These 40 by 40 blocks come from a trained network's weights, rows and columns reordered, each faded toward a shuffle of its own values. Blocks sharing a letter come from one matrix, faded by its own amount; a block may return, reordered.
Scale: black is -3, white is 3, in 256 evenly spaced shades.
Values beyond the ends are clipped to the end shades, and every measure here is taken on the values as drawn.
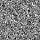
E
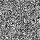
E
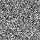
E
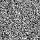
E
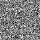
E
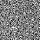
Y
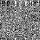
Y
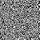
Y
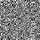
Y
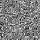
Y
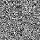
Y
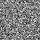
E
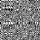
Y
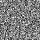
E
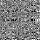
Y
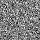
E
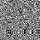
Y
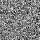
E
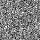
E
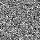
E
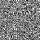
Y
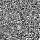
E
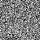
E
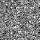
Y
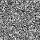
E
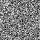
E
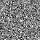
E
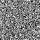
E
